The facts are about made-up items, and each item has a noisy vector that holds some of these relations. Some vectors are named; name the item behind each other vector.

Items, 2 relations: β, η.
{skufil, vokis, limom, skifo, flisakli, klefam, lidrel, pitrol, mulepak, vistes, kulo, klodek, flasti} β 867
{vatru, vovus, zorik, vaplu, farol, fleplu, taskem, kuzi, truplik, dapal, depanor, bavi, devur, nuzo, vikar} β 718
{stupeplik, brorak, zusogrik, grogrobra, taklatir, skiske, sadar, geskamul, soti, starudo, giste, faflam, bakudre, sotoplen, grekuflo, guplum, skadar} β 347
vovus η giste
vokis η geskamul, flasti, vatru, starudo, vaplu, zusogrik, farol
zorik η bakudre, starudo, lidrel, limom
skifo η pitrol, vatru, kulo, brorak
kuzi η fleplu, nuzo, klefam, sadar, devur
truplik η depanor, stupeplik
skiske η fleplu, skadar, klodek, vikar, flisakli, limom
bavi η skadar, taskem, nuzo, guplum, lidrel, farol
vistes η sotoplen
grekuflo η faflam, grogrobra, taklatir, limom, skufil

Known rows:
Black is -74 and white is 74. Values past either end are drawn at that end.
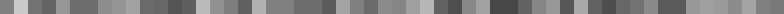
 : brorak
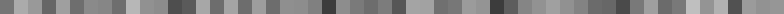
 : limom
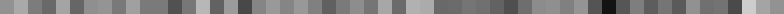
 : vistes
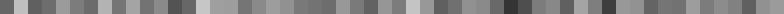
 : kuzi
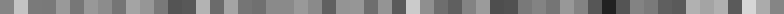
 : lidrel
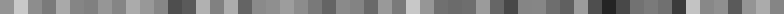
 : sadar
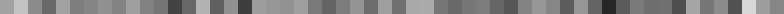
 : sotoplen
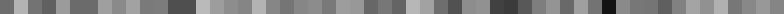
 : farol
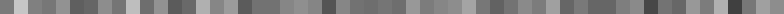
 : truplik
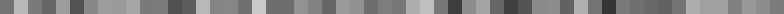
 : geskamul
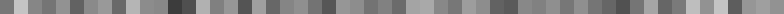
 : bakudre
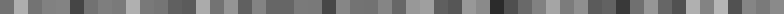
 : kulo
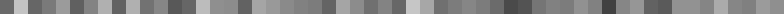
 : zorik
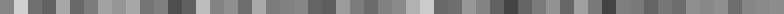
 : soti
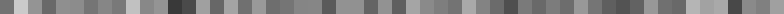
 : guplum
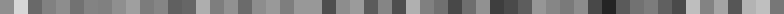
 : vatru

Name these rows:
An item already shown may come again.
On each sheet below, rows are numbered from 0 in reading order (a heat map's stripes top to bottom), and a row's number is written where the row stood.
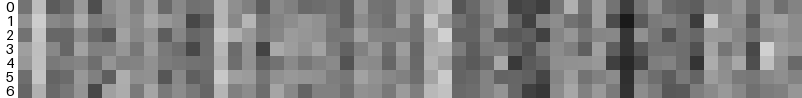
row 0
skifo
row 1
sadar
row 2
vovus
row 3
sotoplen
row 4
pitrol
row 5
vovus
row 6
vokis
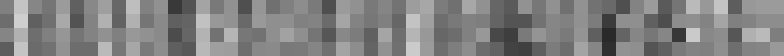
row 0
bakudre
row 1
zorik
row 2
klefam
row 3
bavi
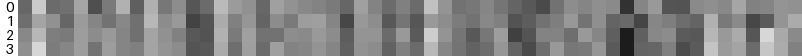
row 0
zorik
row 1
vikar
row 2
lidrel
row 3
starudo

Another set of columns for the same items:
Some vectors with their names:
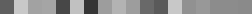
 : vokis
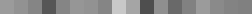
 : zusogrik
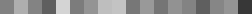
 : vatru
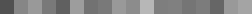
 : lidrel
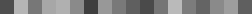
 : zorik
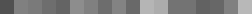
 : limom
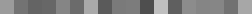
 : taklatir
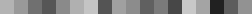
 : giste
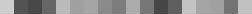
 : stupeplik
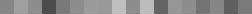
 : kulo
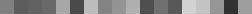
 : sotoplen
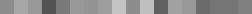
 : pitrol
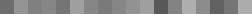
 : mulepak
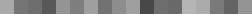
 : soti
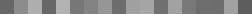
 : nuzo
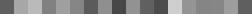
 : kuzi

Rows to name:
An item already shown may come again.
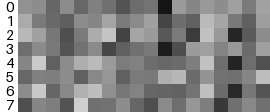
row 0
grekuflo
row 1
soti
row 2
giste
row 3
skiske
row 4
vovus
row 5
skufil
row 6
vovus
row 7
vikar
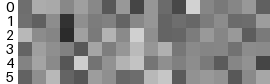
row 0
kuzi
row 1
skadar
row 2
brorak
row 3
flasti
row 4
vatru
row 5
klefam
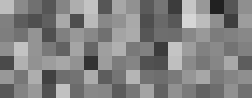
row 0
giste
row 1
sotoplen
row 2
guplum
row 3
skifo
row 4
bavi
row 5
sadar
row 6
fleplu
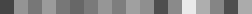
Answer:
vistes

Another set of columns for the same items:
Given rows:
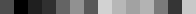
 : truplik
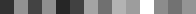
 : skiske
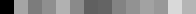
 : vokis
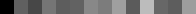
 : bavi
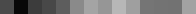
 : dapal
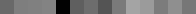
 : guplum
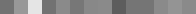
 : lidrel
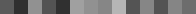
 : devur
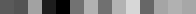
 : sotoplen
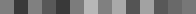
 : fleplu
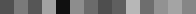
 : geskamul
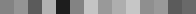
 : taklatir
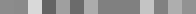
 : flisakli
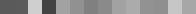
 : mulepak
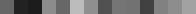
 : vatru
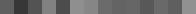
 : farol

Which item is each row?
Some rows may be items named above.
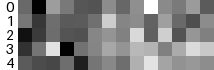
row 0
giste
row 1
vikar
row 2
kuzi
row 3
vistes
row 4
soti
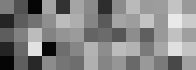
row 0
brorak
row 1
skifo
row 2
flasti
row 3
vistes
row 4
zorik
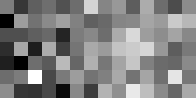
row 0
vikar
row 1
vokis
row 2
soti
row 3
grekuflo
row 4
vovus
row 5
klefam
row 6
stupeplik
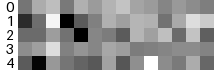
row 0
skufil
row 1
vistes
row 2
sadar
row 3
limom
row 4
giste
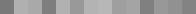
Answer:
skufil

